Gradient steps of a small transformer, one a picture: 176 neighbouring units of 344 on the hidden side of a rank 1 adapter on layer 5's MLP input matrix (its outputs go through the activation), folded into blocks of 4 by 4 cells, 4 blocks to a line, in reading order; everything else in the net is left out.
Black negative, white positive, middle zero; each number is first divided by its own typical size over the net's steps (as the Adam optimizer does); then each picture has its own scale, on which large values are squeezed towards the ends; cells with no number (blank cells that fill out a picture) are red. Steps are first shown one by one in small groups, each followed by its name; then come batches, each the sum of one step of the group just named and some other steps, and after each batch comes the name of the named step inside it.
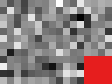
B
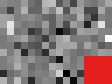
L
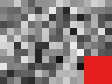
B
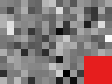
L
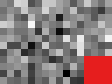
L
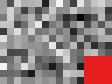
B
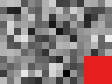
L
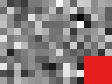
B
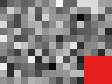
B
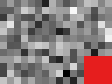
L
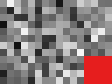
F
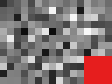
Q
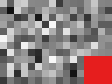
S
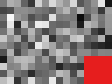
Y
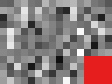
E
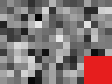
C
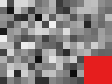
S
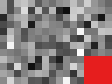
E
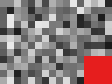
Y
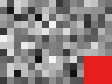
S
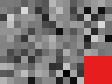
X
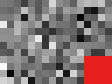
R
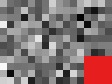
R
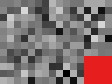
X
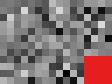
X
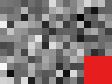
R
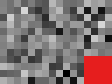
X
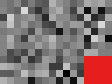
X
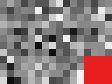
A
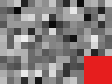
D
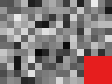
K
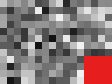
A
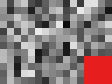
K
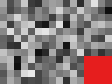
K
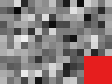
D
